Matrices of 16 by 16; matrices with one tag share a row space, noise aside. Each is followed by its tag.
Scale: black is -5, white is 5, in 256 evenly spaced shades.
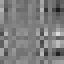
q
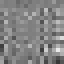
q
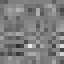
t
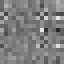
q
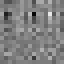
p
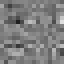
t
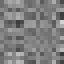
t
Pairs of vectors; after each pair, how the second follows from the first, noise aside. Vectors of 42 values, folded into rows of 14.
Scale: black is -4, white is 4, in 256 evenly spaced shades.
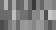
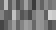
copied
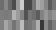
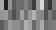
wrapped around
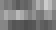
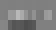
partly zeroed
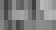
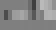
partly zeroed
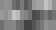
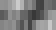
wrapped around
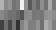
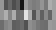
wrapped around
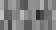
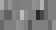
partly zeroed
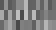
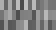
wrapped around
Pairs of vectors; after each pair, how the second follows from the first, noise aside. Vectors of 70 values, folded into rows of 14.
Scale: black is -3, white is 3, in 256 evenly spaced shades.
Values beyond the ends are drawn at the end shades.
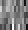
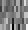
negated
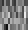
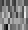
copied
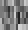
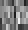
negated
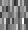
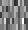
copied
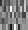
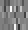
partly zeroed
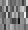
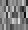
negated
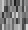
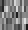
negated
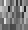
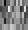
negated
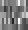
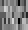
negated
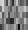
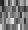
negated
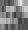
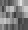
copied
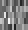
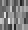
copied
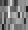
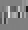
partly zeroed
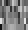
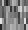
copied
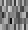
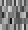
copied
